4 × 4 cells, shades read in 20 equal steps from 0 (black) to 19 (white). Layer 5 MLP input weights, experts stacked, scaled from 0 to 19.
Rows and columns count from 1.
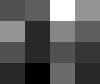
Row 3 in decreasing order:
6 6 4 3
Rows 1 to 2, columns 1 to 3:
6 7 19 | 11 3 10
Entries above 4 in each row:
4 3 2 1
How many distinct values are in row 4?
3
